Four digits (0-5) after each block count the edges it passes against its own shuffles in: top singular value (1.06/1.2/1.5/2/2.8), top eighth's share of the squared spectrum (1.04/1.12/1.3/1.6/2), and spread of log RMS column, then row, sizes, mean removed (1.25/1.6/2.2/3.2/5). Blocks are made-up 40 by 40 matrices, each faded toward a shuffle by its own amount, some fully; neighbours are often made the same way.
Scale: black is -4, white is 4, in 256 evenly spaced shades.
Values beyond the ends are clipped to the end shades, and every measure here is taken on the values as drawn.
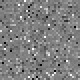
0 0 0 0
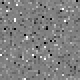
0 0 0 0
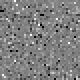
0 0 0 0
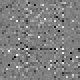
3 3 1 1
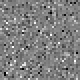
1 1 0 0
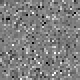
2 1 0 0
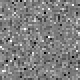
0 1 0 0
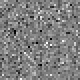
2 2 0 0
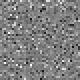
3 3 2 1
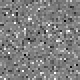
0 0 0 0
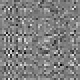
4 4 3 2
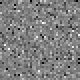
1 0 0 0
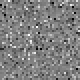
1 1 0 0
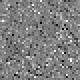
1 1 0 0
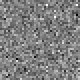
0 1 0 0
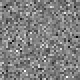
0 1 0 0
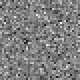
2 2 0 0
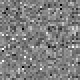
3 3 1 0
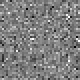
3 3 1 1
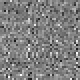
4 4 2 1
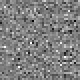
3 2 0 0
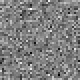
1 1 2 0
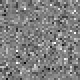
2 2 1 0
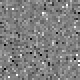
0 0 0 0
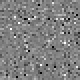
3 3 1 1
